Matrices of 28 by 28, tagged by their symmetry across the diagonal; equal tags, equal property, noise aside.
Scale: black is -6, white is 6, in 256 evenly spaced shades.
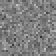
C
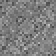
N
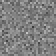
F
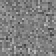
F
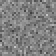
N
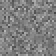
C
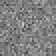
C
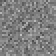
N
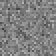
C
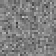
F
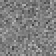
C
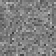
C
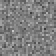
F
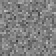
C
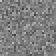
N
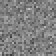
C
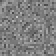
N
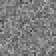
N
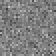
F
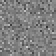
F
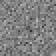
N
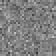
F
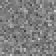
N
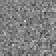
F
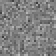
N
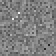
N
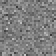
C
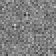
F
